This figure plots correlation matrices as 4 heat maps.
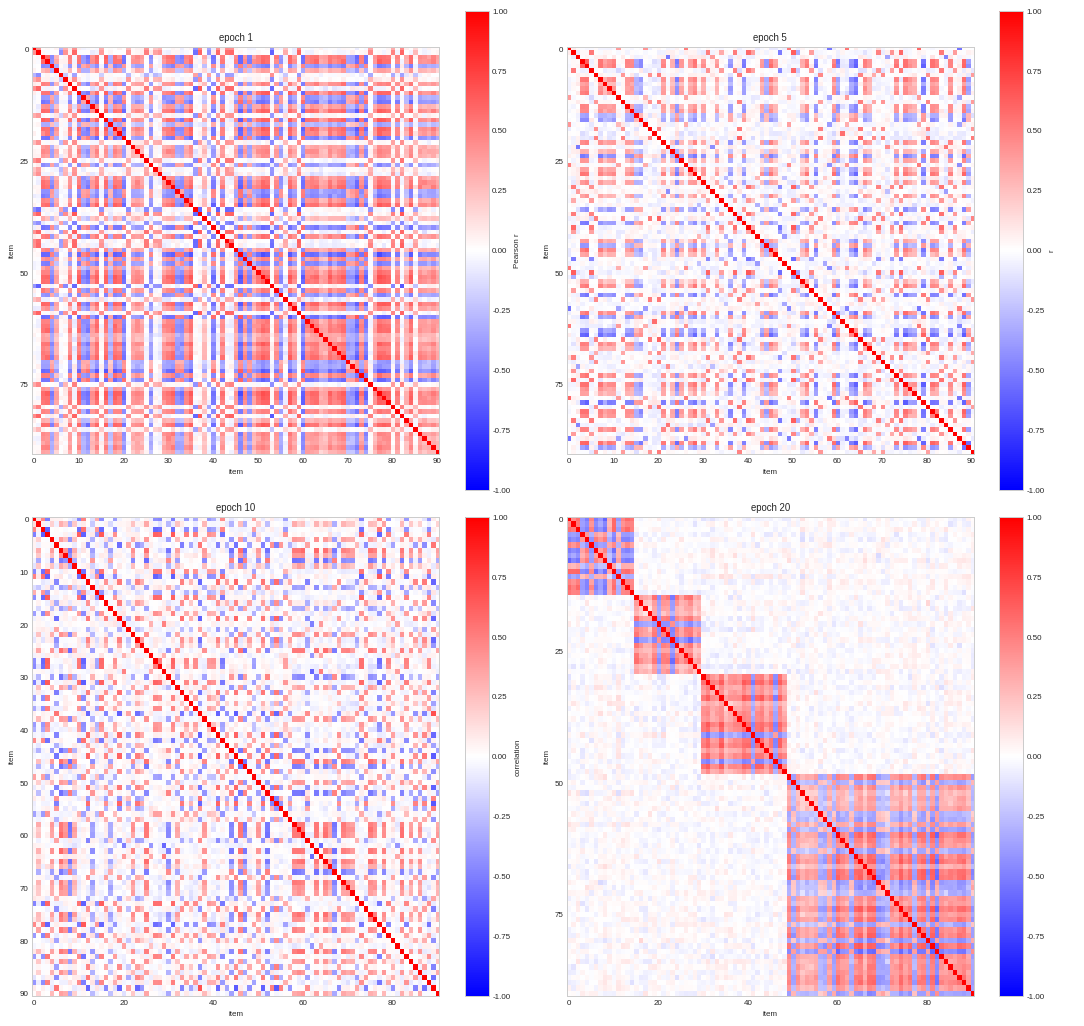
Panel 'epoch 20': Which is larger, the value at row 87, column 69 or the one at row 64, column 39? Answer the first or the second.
the second
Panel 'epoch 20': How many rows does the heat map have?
91
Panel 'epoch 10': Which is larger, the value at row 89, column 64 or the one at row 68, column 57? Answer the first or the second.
the second
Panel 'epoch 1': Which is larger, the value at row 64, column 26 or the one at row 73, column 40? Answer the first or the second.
the first
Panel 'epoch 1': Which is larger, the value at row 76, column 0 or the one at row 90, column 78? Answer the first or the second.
the second
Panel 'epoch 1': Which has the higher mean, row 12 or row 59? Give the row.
59
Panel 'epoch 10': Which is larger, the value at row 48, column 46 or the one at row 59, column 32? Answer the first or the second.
the second
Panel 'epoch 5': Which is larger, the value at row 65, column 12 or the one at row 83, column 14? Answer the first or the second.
the first
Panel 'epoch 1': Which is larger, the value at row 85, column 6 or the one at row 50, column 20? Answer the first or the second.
the first
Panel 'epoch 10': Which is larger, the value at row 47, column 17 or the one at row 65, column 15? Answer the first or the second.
the first
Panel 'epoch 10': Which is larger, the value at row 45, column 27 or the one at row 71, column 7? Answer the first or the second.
the second
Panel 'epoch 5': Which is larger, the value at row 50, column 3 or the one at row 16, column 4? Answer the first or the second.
the first
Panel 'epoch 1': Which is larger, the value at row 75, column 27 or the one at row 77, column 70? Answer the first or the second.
the first
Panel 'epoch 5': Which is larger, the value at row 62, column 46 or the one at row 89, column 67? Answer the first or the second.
the first
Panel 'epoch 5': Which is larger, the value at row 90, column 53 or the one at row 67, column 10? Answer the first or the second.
the second
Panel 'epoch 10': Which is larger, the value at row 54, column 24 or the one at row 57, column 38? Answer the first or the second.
the first
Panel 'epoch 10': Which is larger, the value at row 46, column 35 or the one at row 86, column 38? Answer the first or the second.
the second
